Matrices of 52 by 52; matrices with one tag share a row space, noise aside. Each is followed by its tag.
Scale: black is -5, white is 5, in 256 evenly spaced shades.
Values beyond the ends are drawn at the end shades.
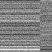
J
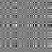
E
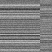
J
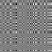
E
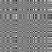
E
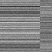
J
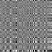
E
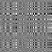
E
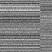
J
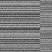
J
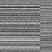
J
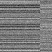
J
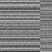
J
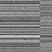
J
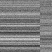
J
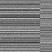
J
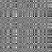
E
